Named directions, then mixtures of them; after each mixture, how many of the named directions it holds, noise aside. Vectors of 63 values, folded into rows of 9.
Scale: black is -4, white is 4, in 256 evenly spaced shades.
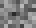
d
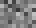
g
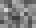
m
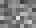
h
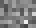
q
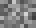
three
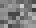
three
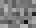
one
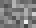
three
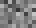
one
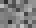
three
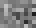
three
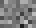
three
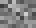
two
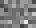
two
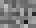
one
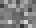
three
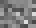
two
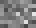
two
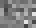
three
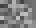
two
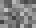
two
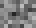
one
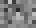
two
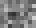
two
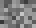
two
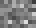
three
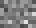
two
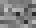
two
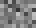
one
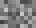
three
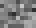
two
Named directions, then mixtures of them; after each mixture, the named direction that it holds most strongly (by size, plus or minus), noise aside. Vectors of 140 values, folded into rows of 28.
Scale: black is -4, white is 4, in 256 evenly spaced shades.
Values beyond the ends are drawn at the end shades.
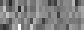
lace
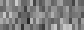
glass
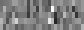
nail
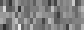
lace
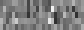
nail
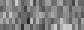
glass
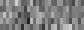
glass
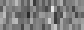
nail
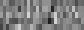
nail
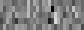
nail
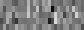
nail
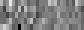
lace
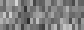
glass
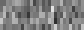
nail
